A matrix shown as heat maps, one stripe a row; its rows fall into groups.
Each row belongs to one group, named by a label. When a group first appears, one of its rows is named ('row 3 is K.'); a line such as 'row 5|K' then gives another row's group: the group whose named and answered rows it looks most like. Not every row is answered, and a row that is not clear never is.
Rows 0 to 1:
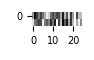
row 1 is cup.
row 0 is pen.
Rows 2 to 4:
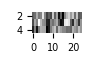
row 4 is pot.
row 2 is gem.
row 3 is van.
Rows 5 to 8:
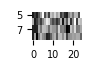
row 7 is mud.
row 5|mud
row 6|pen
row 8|pot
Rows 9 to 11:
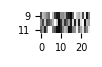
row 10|pen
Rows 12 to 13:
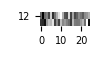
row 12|mud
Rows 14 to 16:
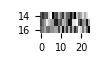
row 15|van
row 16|gem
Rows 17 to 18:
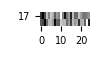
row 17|mud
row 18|pot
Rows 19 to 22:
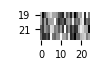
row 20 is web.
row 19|cup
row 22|mud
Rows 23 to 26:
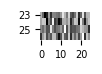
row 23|pen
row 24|pen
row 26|pen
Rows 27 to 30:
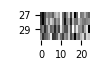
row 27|mud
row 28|mud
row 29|pot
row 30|cup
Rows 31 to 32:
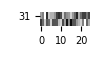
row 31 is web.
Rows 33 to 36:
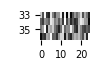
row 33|gem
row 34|gem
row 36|mud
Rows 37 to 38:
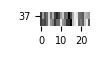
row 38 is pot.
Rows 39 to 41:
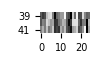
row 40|van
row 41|van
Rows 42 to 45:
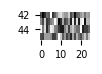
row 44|web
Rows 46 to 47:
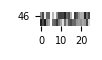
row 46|web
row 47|mud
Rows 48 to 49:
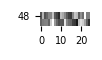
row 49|gem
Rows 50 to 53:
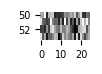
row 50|web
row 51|cup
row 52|mud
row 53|pen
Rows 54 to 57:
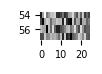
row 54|web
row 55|van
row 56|web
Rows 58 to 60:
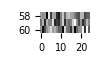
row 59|pot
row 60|cup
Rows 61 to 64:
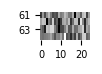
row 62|pen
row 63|cup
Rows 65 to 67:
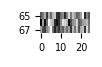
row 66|pot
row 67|cup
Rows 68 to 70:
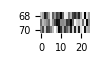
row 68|cup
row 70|pen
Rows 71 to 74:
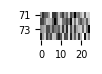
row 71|cup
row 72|van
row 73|gem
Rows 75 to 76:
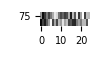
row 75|pen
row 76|mud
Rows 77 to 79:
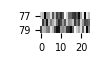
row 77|cup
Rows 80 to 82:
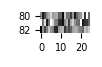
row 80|cup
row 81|web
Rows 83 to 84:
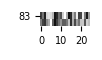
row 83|van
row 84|cup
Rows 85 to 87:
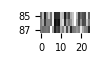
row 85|pot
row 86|pot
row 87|gem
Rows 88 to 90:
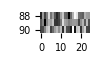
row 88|pot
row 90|van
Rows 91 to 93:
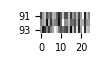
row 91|pen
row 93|pen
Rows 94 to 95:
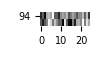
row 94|pot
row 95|cup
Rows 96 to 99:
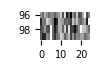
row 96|van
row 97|van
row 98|gem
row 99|mud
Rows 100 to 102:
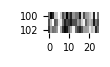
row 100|cup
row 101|web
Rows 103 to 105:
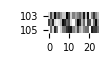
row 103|pen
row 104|van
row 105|web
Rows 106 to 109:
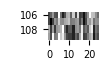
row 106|gem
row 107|mud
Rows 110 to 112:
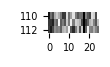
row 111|mud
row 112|mud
